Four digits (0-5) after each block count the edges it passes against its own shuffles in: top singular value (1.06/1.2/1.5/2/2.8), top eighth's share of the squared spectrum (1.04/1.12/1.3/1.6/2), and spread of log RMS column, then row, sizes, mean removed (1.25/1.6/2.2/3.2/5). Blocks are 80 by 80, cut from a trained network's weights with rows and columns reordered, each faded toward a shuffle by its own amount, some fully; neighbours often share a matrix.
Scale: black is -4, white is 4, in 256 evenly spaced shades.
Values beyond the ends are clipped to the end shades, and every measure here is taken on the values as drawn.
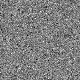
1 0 0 0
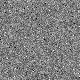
0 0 0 0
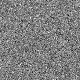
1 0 0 0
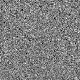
2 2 1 1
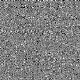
3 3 0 2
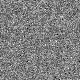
0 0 0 0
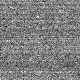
3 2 0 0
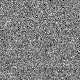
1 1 0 0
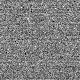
2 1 0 0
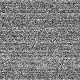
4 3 1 1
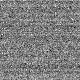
3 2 0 0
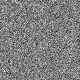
0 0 0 0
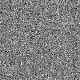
1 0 0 0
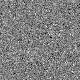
0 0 0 0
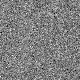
0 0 0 0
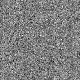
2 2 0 0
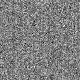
1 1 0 1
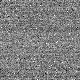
2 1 0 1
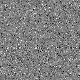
2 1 0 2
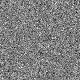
2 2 0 0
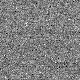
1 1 0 0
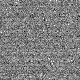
2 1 0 0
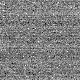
3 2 1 1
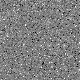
1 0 0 0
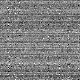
4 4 2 2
